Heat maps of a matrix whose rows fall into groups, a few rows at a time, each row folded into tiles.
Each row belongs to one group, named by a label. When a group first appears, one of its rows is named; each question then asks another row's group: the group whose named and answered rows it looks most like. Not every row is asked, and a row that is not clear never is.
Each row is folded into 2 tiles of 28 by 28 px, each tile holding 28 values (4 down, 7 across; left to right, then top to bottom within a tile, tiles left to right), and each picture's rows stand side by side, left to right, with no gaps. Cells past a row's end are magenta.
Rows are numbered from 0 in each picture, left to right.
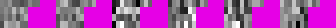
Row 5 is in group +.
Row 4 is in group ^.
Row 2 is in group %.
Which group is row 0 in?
%
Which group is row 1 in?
%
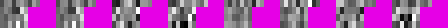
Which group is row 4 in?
^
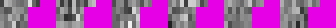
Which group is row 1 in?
^
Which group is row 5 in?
+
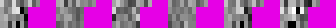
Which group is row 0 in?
+
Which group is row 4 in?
+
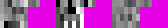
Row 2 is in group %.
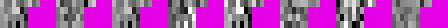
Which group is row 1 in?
^
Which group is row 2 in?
+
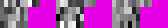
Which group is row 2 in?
+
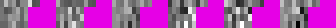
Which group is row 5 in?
+
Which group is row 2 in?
+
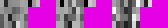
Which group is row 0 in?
^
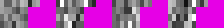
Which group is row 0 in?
^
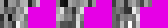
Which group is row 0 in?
^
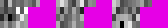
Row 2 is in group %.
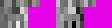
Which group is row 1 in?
+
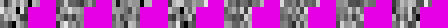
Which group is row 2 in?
^
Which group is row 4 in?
^
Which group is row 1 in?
%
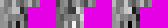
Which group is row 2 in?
+
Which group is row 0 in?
+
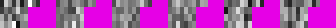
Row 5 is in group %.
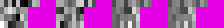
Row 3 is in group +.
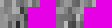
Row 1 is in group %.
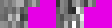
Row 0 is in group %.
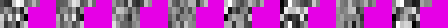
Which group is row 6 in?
+
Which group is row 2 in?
^
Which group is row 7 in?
%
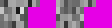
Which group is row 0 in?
^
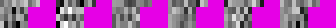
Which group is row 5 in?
+
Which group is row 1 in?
%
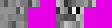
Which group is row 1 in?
^
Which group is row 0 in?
^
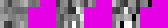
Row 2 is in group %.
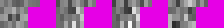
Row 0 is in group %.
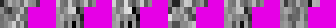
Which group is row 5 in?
^
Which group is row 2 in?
+
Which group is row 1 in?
+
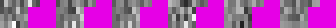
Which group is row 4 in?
+
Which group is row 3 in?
%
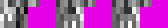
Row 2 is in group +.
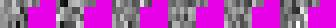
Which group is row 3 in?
%
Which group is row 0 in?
+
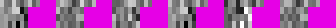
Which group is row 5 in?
%
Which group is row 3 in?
+
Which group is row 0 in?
+
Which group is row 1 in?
%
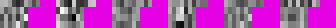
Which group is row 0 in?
%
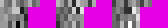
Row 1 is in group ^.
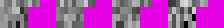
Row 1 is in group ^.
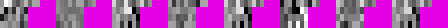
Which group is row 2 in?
+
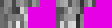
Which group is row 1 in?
%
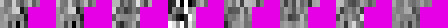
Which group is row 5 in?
^
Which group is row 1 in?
+
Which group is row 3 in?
^
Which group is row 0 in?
+
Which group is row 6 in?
%
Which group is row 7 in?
+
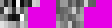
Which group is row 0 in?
^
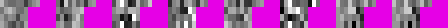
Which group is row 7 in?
+
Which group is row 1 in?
^
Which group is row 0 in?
^
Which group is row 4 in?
^
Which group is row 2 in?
%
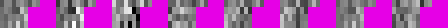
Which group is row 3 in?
%
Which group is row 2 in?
+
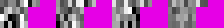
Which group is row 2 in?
+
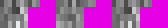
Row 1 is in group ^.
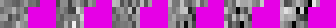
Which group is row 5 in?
^
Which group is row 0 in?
%
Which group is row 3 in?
+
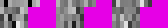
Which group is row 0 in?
^
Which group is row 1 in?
+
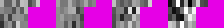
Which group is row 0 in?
^
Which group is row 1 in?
+
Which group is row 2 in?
^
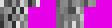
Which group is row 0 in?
^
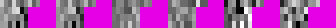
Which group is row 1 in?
+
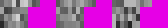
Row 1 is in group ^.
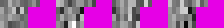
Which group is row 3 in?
+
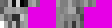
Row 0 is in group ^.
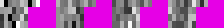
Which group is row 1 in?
+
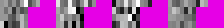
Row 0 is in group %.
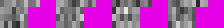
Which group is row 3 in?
^
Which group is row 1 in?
%
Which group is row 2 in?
%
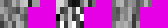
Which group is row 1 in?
%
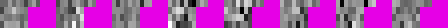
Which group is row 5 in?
+
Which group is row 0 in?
%
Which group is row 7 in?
%
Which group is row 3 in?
^
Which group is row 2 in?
^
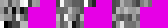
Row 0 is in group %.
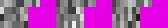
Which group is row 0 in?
%
